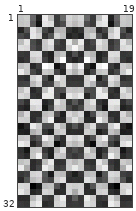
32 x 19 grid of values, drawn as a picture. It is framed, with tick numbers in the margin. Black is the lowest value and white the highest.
Odd rows or columns: none. Seam: none. Slope: none. Grain: checkered. Mirror symmetry: left to right. Average level on the scale: 50%.
